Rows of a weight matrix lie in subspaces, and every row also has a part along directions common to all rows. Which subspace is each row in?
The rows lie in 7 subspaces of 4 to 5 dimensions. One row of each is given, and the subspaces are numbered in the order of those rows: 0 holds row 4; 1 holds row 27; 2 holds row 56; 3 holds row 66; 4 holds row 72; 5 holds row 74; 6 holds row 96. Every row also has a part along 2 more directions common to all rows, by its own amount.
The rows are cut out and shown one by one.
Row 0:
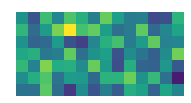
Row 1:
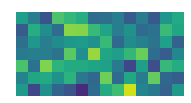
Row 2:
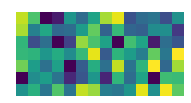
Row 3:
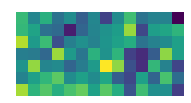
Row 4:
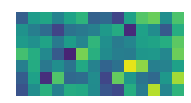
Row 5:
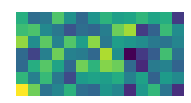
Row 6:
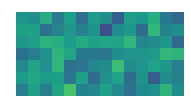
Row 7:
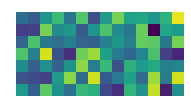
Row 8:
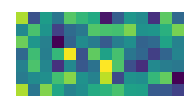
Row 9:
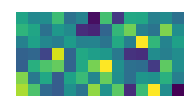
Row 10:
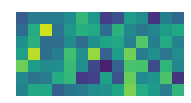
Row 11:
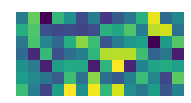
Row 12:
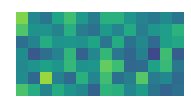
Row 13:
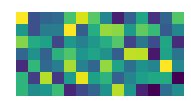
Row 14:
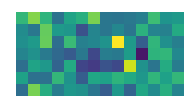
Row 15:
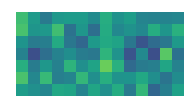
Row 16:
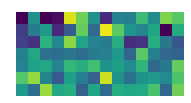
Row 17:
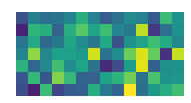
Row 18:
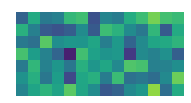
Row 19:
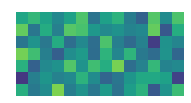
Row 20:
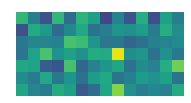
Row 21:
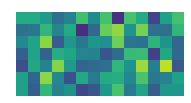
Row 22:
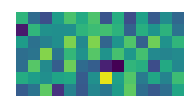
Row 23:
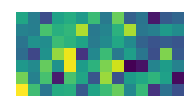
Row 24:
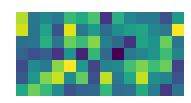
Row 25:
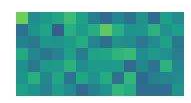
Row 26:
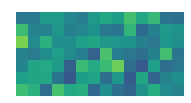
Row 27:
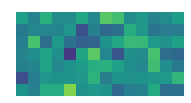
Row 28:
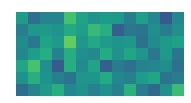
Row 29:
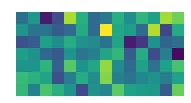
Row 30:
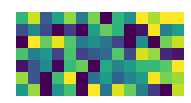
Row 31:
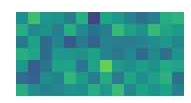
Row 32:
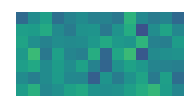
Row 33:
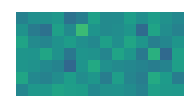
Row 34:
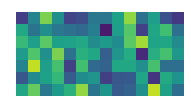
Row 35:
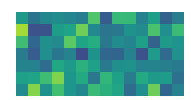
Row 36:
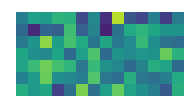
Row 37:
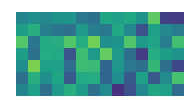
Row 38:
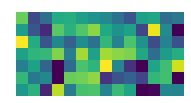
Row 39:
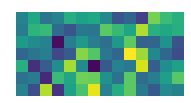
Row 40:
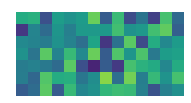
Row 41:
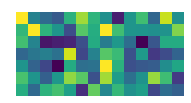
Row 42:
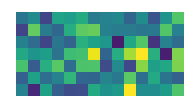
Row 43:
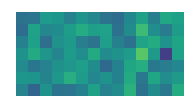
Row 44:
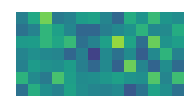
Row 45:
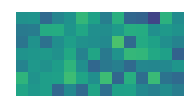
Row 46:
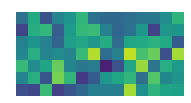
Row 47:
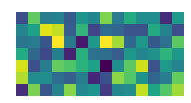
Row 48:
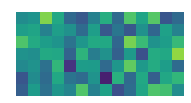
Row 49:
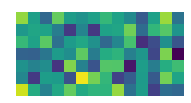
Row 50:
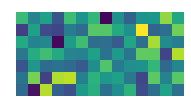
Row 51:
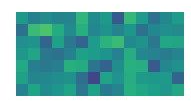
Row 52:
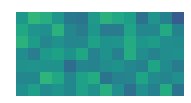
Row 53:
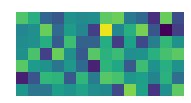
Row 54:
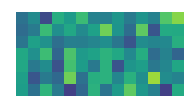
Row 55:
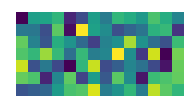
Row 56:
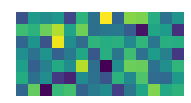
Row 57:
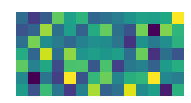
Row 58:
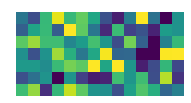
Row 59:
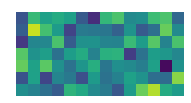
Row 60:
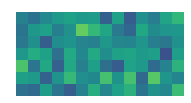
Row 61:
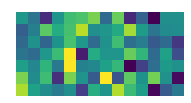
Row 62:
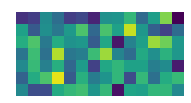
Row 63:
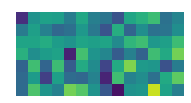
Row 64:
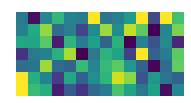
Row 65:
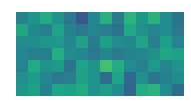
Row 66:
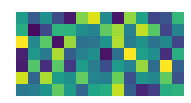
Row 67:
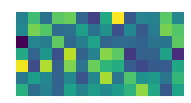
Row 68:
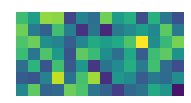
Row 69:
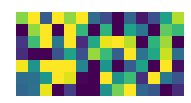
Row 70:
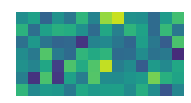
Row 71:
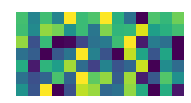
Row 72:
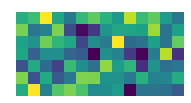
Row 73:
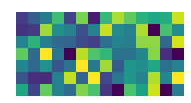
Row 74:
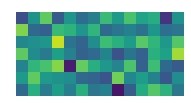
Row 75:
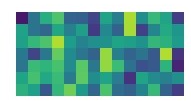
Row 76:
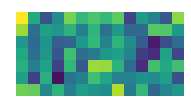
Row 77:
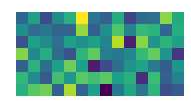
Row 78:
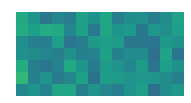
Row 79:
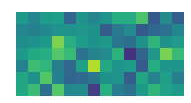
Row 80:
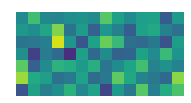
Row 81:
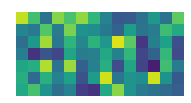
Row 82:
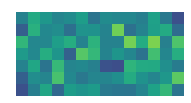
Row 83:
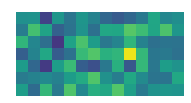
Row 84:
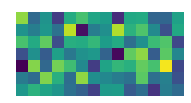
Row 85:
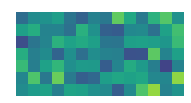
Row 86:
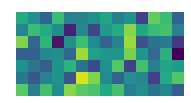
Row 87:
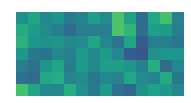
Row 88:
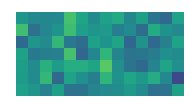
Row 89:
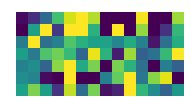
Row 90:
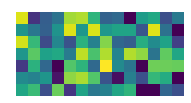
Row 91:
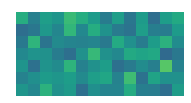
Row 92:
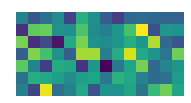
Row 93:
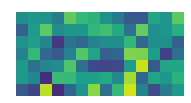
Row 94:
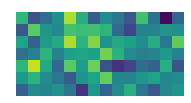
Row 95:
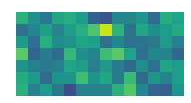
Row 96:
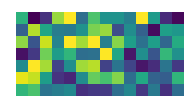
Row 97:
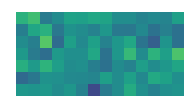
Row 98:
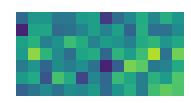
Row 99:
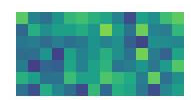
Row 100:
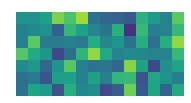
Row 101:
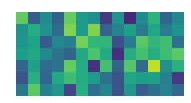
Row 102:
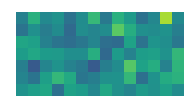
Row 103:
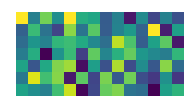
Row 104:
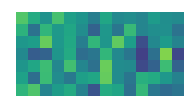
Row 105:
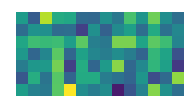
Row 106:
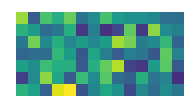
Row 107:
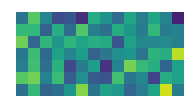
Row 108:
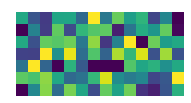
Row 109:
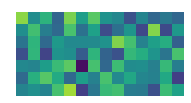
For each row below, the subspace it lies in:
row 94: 6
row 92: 5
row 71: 5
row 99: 2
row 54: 1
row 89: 0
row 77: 0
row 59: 3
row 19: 6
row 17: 4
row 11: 5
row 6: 1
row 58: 0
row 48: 0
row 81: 4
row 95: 1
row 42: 4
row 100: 0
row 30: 5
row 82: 6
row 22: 6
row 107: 1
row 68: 0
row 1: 4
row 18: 0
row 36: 2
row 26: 6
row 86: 5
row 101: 3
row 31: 6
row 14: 4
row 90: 3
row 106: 1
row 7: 1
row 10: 2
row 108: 6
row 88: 5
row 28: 6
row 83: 5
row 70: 1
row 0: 5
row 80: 2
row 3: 2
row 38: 3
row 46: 4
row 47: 2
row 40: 6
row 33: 3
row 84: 3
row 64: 6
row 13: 3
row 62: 4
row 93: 5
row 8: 2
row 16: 0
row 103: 1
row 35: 3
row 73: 1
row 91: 1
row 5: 6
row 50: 2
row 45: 0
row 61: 0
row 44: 4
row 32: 2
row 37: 6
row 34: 2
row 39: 5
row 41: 2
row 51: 2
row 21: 3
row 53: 4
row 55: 3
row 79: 5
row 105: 1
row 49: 5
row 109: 1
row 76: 4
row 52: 0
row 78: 2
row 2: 4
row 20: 5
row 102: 6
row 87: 6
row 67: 3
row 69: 4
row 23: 0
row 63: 0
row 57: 1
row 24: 3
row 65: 6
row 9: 6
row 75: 4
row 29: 0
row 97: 4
